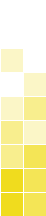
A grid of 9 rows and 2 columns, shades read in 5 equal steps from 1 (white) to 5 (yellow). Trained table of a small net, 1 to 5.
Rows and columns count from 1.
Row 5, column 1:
2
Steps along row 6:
down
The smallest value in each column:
1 1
